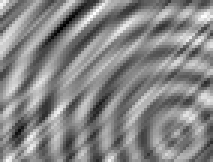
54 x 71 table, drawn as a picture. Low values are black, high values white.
The values follow a bell shape. Rings spread out from the bottom right. Streaks slant up to the right. There is no overall slope. There are no lone odd cells.
